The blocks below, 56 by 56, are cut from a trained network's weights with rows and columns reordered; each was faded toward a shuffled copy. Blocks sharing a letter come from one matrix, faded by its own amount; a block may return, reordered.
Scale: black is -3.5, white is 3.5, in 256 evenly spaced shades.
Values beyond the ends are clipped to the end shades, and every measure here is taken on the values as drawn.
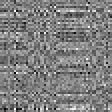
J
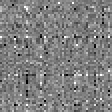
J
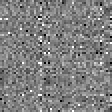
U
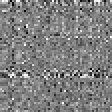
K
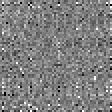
U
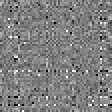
J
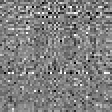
K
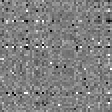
J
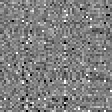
U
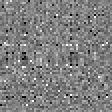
U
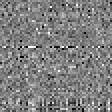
K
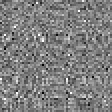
U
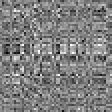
J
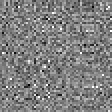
U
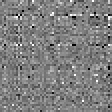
J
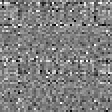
K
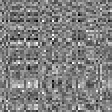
J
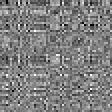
J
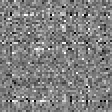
K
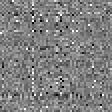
U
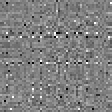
J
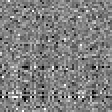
K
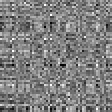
J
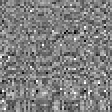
U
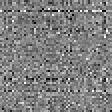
K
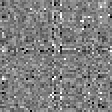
U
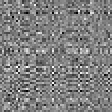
J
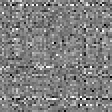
K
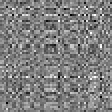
J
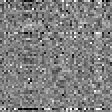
K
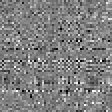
K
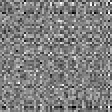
J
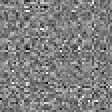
U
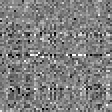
K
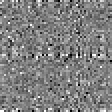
K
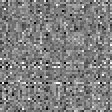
K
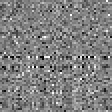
K
